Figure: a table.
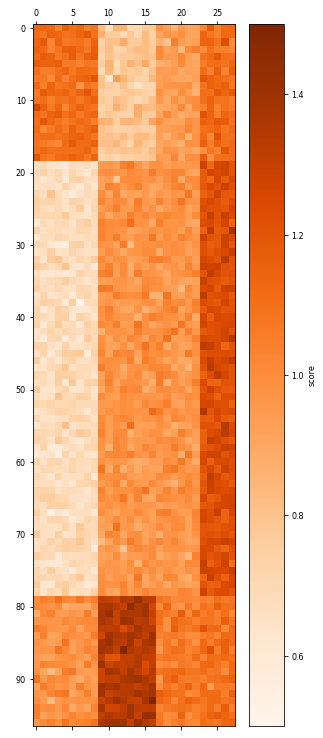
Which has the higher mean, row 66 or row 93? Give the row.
93
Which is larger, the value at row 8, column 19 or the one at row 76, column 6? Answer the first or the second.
the first
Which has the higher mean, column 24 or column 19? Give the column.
24
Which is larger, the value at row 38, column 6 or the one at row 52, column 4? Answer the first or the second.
the second
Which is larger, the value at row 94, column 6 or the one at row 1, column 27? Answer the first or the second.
the second
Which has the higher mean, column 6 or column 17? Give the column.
17
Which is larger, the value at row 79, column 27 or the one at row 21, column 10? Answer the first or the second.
the first
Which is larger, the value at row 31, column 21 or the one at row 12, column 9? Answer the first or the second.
the first
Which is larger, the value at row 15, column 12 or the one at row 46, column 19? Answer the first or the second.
the second
